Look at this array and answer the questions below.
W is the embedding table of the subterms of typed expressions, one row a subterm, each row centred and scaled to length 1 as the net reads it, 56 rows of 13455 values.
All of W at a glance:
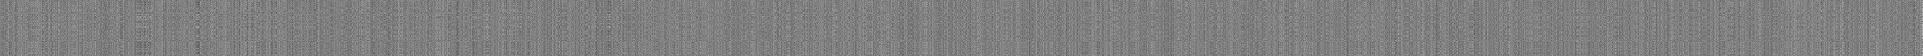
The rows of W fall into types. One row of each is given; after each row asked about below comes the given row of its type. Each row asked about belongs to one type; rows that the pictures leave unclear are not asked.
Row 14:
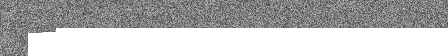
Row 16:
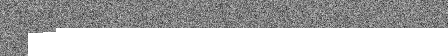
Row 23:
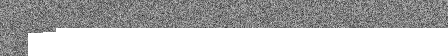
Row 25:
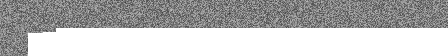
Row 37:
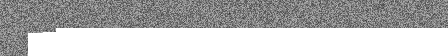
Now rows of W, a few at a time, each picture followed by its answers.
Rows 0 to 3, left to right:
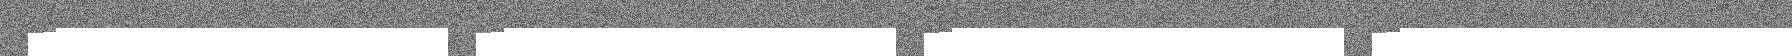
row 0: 16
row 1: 37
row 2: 23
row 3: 37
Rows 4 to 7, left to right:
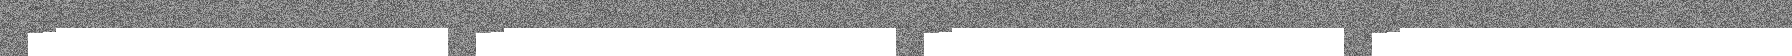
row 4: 23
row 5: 25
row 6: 23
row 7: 16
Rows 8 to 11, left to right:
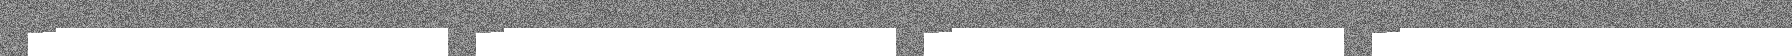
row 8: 14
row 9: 25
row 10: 25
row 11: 25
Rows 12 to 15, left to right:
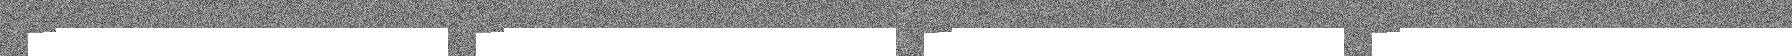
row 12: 37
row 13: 37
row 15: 14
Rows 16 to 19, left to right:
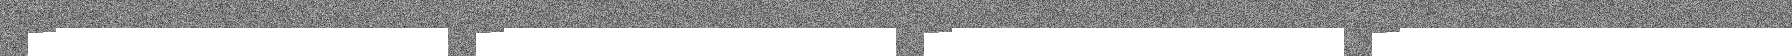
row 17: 25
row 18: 25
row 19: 14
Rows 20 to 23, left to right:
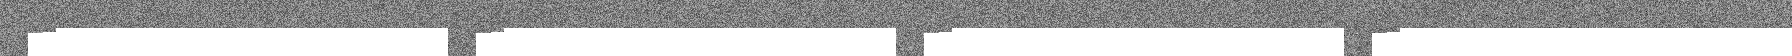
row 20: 37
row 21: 16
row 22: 14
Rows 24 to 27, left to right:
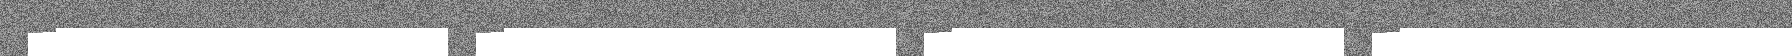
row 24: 37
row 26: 14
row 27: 14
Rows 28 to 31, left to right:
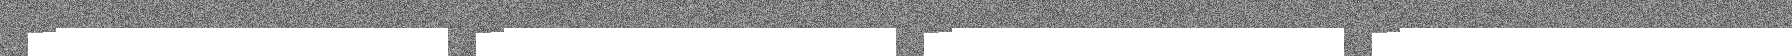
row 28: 14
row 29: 23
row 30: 25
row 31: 37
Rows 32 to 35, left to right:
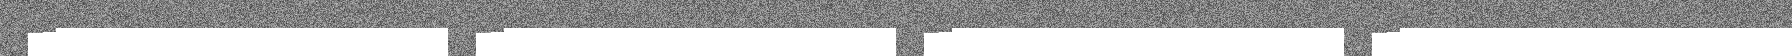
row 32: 37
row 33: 37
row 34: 25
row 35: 14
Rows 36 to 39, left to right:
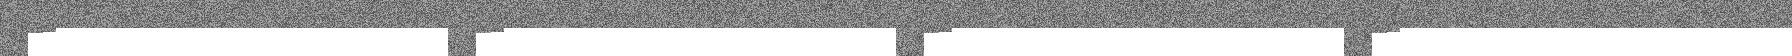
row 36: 14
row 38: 37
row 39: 16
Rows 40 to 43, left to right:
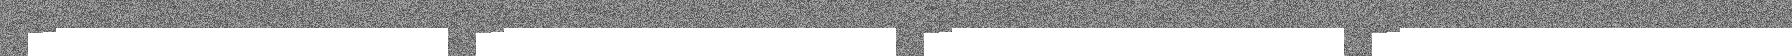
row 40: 25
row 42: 23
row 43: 14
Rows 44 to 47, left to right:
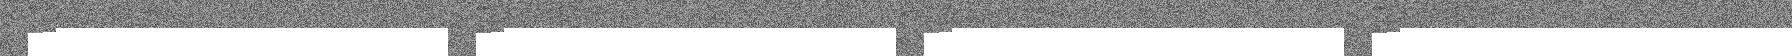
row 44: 37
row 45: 23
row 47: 23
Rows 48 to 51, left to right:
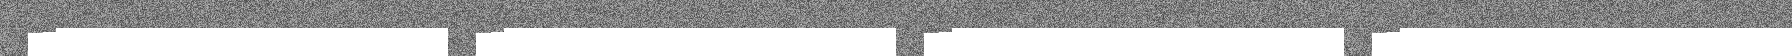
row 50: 25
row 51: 14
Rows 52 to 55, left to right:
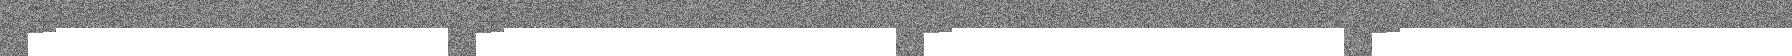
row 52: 23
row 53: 23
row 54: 14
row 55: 25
